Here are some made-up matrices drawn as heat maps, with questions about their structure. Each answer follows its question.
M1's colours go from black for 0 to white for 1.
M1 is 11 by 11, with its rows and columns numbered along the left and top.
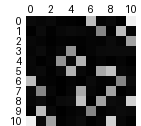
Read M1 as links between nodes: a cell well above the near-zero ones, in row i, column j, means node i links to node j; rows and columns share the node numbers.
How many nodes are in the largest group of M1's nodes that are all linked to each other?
3
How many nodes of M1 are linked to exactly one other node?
2
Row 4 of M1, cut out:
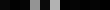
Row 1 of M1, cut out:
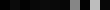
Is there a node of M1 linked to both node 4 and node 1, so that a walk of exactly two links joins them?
no
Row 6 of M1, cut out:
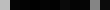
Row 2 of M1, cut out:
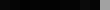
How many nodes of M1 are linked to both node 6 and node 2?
0
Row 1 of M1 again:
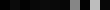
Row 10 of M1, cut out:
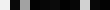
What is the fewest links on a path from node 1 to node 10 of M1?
3
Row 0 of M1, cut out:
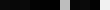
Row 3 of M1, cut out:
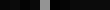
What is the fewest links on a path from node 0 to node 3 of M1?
5
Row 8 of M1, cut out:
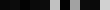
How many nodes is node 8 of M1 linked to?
3
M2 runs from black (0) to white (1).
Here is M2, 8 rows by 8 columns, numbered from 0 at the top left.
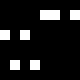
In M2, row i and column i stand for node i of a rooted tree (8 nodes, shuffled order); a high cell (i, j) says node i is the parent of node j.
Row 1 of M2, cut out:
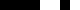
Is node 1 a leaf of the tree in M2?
no
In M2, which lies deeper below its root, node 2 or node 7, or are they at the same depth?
the same depth
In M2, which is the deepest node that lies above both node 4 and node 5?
1
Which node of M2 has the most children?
1
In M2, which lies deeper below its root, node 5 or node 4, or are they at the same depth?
the same depth
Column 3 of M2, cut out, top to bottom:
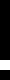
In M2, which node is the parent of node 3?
6
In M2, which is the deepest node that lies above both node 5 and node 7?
1
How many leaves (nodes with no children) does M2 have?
5
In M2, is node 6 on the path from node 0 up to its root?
yes
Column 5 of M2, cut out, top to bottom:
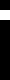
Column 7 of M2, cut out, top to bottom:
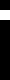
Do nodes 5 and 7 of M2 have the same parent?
yes
